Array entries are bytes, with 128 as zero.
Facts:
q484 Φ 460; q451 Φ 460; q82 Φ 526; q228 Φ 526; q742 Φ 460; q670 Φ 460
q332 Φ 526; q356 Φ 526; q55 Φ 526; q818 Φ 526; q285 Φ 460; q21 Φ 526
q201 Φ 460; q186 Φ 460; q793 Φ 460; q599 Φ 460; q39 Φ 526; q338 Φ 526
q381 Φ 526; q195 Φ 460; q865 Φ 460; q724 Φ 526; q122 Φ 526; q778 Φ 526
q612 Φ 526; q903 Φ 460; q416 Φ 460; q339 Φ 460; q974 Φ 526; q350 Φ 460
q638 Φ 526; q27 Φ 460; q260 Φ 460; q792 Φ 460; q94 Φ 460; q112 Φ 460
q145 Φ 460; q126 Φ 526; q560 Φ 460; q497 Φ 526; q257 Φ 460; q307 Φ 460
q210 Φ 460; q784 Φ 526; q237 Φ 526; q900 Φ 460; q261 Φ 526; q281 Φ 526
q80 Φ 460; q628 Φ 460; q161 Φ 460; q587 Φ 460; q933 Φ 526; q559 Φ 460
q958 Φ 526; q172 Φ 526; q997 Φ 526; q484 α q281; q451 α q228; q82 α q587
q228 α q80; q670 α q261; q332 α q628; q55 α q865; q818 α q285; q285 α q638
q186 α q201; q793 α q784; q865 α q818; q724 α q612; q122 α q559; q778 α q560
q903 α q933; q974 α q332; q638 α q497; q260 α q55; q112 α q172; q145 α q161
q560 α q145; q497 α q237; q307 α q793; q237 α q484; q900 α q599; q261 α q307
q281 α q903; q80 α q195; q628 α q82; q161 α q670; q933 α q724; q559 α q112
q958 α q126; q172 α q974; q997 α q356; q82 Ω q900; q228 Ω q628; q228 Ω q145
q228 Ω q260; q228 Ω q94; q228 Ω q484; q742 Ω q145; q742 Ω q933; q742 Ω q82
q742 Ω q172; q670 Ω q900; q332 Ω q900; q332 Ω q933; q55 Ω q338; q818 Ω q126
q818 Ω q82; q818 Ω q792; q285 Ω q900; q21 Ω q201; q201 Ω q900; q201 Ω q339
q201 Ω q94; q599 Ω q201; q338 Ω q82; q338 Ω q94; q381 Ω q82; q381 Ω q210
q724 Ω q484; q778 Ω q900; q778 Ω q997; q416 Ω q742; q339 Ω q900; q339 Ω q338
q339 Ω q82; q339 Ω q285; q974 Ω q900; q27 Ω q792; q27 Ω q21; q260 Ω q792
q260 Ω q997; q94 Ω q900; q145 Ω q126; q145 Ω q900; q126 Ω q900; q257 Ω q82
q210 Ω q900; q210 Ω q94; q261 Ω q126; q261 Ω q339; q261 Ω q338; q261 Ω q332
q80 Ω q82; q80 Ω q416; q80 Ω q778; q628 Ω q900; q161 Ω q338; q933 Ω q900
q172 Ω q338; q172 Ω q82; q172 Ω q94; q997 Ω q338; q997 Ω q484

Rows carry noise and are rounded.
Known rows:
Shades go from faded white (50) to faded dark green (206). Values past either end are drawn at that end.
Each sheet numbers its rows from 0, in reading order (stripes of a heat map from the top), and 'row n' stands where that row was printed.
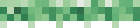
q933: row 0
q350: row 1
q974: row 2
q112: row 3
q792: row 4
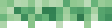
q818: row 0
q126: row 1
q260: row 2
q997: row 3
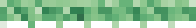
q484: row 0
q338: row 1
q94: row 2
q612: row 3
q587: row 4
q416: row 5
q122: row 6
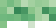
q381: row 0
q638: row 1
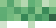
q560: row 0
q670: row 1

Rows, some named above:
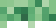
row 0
q94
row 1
q161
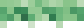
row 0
q900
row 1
q865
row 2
q958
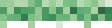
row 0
q778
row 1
q261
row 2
q281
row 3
q82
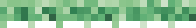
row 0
q201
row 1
q285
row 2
q381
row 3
q145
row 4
q21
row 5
q559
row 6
q670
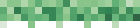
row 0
q237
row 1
q339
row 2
q161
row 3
q210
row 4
q670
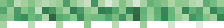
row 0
q261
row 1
q285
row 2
q80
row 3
q172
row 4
q628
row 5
q599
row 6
q497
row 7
q484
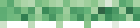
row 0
q307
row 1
q724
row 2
q228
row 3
q82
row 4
q903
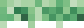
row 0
q285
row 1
q55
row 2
q670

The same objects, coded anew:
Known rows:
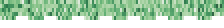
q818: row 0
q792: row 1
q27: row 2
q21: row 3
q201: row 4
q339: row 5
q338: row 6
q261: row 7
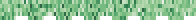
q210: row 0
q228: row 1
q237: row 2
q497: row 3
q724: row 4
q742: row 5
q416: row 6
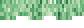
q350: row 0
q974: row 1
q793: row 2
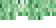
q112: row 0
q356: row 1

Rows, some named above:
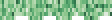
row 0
q338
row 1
q381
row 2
q55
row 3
q228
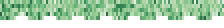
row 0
q228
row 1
q122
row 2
q416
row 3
q260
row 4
q818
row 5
q285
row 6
q94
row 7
q628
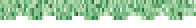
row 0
q161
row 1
q82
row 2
q903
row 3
q724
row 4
q670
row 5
q778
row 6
q172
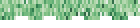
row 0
q210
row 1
q126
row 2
q281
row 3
q80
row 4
q484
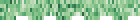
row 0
q865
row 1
q933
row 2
q228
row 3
q339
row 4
q145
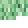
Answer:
q161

